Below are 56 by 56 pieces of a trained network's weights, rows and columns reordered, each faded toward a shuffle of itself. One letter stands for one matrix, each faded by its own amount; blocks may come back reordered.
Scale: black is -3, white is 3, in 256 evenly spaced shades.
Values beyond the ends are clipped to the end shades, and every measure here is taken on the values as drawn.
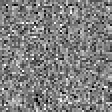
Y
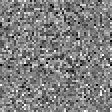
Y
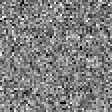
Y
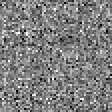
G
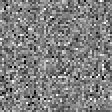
G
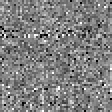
G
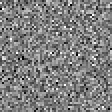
Y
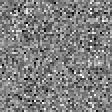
Y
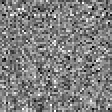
Y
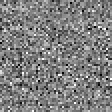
Y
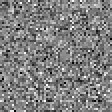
Y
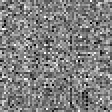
G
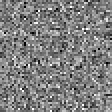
Y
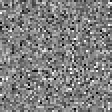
G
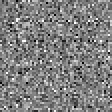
Y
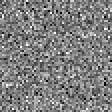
Y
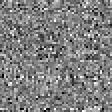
Y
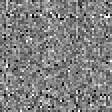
G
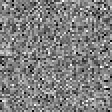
Y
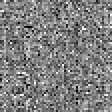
G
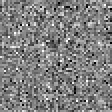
G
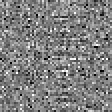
Y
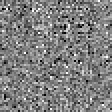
G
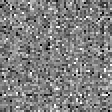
G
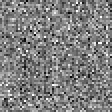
G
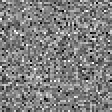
Y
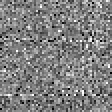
Y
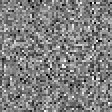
Y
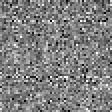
Y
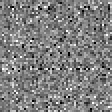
G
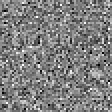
Y
